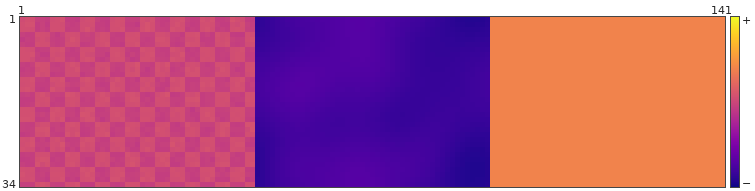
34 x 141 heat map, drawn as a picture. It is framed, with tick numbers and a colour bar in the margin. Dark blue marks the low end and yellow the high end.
It is made of 1 by 3 panels. Panel 1,1: middling, checkered, faint in contrast. Panel 1,2: very low, smooth, faint in contrast. Panel 1,3: high, flat.
